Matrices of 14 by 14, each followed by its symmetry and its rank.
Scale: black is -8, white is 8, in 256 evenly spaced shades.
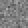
antisymmetric, full rank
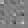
symmetric, rank two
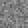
antisymmetric, full rank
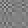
symmetric, rank two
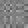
symmetric, rank two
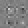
symmetric, rank two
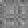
symmetric, rank two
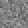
antisymmetric, full rank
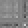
symmetric, rank two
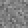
antisymmetric, full rank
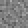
antisymmetric, full rank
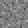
antisymmetric, full rank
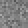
antisymmetric, full rank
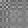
symmetric, rank two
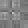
symmetric, rank two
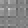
symmetric, rank two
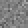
antisymmetric, full rank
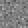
antisymmetric, full rank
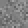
antisymmetric, full rank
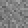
antisymmetric, full rank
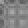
symmetric, rank two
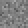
antisymmetric, full rank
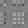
symmetric, rank two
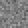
antisymmetric, full rank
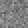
antisymmetric, full rank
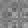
symmetric, rank two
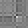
symmetric, rank two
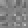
symmetric, rank two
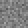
antisymmetric, full rank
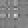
symmetric, rank two
